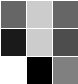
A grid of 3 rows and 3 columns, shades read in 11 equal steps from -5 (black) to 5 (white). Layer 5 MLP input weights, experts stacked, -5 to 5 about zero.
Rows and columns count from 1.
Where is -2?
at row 2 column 3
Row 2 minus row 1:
-3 0 -1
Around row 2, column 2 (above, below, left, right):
3 -5 -4 -2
